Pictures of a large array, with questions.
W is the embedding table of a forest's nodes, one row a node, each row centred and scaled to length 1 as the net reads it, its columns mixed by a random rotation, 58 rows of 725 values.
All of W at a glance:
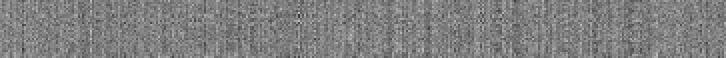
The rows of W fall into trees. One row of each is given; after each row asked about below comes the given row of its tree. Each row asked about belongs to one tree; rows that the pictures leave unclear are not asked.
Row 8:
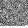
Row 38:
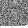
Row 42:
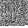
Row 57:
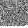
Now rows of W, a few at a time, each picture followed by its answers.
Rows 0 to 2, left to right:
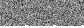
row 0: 42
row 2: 57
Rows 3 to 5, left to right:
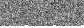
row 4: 8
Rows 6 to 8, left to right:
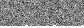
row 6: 57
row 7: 42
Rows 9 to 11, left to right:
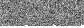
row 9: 42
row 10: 42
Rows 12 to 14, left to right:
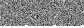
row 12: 42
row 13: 8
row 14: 57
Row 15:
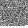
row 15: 57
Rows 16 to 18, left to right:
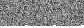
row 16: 57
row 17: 57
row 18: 42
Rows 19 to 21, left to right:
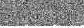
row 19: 8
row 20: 8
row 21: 8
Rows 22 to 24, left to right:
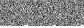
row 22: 57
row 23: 57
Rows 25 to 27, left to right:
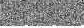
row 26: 42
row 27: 8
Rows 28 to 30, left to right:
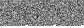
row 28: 38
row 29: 8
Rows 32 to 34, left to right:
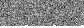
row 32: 38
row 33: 42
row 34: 42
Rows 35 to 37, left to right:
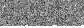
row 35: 38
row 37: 8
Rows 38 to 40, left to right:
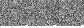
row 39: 38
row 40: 8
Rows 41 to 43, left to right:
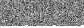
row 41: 57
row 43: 42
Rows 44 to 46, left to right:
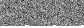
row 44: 42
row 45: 8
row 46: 42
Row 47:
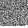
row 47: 8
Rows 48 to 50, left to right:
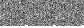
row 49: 42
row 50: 42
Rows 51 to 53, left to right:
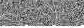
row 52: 57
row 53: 42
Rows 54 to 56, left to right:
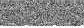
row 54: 57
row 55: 8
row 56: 57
